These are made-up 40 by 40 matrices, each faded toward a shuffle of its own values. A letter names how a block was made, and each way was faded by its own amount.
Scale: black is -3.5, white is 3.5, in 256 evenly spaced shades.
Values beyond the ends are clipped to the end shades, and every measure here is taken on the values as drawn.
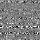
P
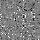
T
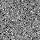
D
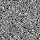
D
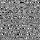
P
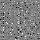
T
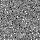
D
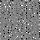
T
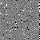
T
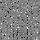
T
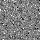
D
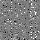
T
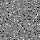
T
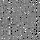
T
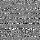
P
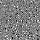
T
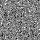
D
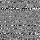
P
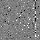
T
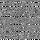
P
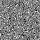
D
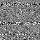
P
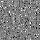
T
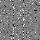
T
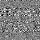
P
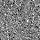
D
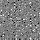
T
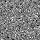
D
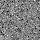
D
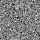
D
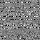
P
